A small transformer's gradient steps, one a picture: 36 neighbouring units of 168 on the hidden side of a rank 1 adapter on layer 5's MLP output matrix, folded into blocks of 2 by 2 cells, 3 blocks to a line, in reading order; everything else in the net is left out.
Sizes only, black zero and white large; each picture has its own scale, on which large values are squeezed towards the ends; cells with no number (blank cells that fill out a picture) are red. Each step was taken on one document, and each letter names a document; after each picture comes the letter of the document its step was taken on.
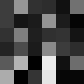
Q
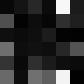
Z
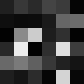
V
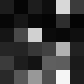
Z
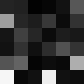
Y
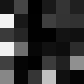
Q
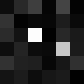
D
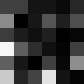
Y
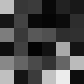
Y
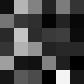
V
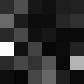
Q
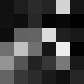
V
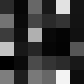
Z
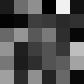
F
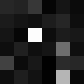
D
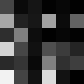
Y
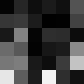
Y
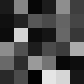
F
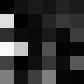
Q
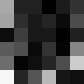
Y
